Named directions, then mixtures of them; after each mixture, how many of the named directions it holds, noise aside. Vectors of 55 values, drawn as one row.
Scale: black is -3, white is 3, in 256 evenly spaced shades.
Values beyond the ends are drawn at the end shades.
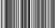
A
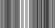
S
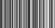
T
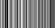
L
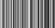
one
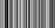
three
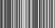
two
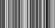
three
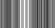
one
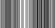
one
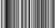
two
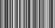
two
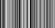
one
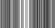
one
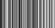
three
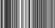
three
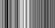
two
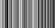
three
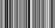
three
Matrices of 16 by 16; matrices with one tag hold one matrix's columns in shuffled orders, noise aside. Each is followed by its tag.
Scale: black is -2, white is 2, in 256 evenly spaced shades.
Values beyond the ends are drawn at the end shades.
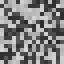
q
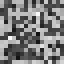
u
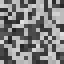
q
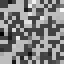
q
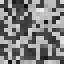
u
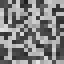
u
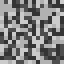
u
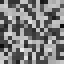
q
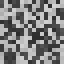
q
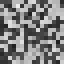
q
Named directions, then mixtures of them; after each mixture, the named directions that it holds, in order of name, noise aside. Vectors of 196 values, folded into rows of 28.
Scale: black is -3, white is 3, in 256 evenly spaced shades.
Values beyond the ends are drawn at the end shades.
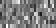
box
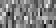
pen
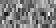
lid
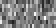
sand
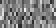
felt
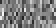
felt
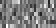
box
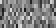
felt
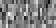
pen, sand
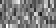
box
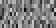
felt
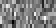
pen, sand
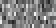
sand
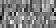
felt, sand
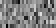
box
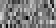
box, felt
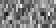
lid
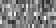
sand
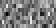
lid, pen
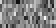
box, sand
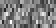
lid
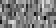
sand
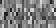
felt, lid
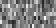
sand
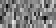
pen, sand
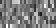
box
